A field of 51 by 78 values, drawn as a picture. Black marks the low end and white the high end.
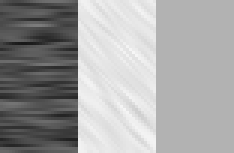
The table splits into one row of 3 panels. Panel 1,1: low, streaked across. Panel 1,2: very high, slanting down to the right, faint in contrast. Panel 1,3: high, flat.
